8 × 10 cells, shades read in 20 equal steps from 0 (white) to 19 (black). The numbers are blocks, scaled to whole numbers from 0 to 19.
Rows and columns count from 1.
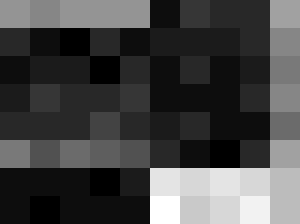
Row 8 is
18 19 18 18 18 0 4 3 1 5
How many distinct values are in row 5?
5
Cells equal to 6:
0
